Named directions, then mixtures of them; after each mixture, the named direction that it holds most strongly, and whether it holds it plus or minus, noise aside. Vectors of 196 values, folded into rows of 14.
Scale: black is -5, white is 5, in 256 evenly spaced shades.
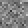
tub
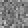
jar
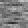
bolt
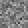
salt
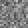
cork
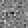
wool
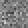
wool, plus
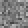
jar, plus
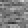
bolt, plus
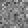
cork, plus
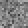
jar, plus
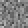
jar, plus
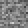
bolt, minus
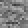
bolt, plus
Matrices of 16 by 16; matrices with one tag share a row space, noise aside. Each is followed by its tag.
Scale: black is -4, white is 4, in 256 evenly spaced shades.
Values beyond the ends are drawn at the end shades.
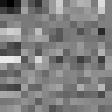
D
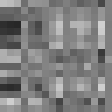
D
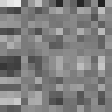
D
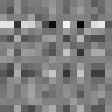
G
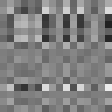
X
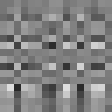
G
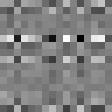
G
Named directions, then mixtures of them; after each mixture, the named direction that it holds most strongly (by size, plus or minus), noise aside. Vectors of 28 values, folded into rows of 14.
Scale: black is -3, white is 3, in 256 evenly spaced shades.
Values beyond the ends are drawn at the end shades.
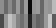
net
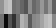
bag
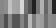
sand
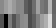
bag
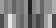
net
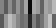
net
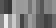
bag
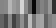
sand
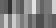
sand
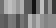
sand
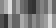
bag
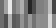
sand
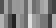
net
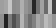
bag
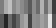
bag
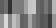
bag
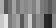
bag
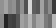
net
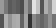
sand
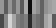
net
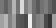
bag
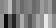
bag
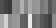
bag
